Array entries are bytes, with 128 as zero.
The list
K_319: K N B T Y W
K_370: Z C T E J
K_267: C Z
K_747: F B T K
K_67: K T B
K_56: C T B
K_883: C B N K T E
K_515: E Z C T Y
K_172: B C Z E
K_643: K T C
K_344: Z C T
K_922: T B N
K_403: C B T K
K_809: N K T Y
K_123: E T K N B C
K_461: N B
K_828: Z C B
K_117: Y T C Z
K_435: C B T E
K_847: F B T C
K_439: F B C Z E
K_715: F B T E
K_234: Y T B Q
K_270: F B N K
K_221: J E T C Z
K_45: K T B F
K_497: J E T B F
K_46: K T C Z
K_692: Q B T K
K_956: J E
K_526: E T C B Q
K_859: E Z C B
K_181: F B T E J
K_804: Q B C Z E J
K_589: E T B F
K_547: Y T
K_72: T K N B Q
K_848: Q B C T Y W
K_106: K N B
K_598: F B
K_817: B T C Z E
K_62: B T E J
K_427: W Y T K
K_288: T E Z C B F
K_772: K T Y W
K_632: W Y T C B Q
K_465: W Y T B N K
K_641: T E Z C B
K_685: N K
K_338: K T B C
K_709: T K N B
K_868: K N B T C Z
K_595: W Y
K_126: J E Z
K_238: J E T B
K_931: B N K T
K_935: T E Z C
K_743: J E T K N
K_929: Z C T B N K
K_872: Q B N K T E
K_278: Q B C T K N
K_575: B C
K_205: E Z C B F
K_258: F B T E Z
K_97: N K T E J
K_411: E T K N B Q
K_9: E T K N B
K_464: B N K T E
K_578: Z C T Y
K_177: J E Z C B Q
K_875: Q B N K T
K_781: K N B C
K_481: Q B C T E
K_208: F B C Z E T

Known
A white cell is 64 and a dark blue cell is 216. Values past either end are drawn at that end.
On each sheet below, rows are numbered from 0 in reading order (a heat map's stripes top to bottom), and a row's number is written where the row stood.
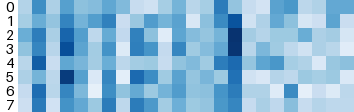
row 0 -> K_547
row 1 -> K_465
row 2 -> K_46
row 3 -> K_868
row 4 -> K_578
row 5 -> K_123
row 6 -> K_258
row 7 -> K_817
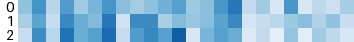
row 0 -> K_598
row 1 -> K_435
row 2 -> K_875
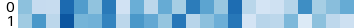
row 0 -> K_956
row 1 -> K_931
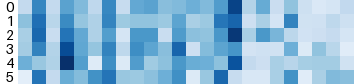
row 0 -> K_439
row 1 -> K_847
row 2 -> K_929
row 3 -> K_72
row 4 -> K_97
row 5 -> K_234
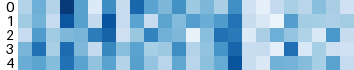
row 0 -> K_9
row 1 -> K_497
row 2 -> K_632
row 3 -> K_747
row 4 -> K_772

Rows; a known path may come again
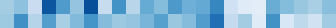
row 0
K_238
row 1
K_598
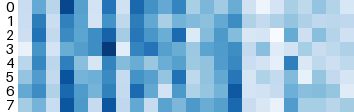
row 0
K_411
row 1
K_641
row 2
K_692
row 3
K_804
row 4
K_715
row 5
K_931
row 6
K_338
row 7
K_497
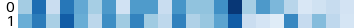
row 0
K_929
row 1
K_45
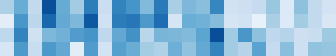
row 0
K_464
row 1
K_872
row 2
K_828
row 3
K_515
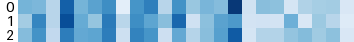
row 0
K_781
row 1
K_72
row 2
K_403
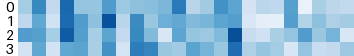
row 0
K_922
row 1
K_62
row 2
K_643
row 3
K_859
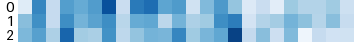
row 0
K_481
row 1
K_56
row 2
K_270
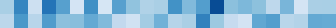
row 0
K_370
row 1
K_547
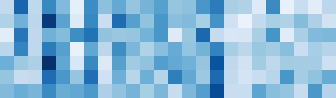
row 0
K_258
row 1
K_9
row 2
K_234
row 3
K_935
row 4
K_97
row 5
K_956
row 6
K_427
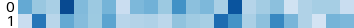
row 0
K_685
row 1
K_117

